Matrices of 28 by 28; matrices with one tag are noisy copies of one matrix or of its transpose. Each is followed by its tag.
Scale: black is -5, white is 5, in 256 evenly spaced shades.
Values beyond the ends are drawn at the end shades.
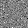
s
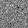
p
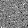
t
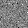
s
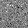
p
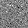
p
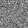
s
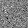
p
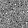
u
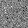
p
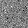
p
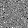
s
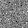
u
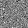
s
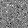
p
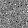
u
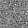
u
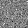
t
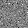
s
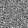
s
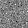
u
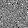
s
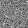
t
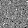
t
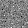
u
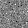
u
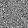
s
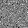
s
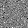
s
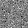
u
